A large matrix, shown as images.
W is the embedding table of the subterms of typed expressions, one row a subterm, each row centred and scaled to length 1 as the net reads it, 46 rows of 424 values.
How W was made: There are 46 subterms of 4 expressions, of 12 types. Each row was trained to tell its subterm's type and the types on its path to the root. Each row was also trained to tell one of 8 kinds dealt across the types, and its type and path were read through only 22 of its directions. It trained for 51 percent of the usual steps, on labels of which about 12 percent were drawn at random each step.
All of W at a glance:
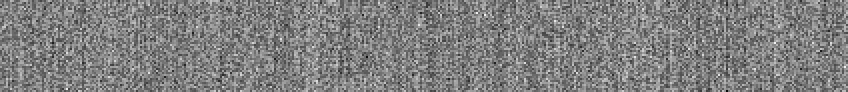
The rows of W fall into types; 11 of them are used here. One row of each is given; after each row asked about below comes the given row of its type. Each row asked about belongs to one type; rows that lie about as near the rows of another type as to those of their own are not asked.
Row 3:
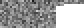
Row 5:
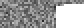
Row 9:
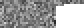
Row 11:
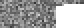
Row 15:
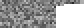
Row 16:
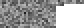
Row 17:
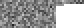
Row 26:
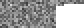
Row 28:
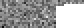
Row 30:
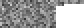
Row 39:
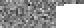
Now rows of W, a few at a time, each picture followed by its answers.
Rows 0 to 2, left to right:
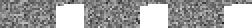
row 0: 11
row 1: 17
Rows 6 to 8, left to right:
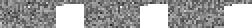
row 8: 39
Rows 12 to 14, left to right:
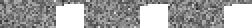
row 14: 17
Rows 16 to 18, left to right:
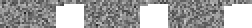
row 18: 15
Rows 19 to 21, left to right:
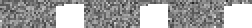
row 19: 30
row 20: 39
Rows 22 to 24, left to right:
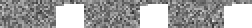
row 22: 11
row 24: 30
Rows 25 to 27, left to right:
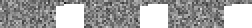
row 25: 3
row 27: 11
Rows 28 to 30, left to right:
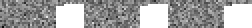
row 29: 15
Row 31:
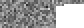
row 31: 17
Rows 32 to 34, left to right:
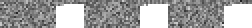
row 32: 17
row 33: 15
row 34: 26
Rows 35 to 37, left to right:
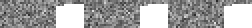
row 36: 30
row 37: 28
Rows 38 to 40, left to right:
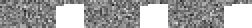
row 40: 15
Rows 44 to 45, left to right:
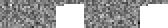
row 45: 28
